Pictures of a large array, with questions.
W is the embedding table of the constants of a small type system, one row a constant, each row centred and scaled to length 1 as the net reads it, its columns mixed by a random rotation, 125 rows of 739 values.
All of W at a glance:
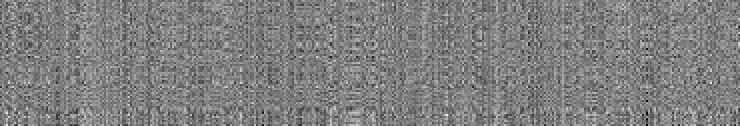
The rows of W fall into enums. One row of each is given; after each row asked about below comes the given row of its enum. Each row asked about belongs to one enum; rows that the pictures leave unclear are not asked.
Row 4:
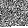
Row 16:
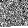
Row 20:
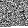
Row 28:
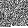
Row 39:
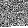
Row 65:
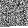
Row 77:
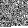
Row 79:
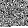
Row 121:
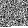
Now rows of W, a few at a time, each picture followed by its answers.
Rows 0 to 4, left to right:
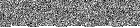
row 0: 28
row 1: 39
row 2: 4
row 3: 16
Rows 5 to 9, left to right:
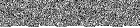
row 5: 79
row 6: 28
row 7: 16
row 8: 4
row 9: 28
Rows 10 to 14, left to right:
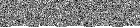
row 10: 121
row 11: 28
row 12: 16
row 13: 39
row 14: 77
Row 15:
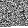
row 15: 20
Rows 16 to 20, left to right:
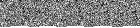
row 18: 16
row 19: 65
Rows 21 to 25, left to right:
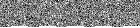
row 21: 121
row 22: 77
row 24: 121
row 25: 39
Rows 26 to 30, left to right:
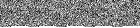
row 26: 4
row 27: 4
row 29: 79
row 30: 16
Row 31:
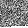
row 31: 4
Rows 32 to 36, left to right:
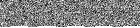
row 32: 16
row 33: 65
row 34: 39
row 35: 4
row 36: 4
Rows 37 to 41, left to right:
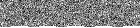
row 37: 16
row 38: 4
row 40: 121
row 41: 77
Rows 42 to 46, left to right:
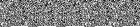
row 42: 16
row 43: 65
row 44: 65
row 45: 16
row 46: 16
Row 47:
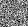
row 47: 121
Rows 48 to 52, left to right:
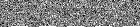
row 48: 39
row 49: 77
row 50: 79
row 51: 4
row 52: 16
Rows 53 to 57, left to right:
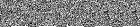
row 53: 4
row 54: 39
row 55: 28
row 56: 20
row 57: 20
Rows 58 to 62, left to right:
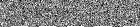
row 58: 16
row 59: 79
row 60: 4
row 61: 65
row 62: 121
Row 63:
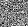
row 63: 39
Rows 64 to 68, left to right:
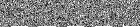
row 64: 79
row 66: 77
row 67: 121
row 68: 28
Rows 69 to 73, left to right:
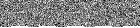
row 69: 39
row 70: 28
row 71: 39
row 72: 16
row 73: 79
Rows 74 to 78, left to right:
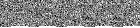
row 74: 39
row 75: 79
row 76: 121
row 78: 77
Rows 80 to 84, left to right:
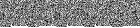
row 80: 28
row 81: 121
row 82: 28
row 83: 28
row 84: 20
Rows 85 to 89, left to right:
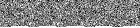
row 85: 79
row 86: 16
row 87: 16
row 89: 121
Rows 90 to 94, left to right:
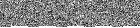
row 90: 28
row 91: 20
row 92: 77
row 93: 39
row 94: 4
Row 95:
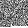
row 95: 28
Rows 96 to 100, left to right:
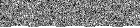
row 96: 77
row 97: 16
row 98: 65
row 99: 4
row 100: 77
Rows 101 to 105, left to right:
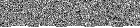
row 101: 39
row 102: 28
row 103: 20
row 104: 16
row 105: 77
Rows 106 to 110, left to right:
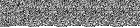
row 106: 65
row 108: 4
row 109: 4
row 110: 4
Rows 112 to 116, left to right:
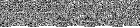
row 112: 39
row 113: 39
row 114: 77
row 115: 77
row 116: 28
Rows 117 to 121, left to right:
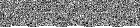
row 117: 28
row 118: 39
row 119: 77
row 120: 39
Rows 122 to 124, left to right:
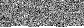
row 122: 77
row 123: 4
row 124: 39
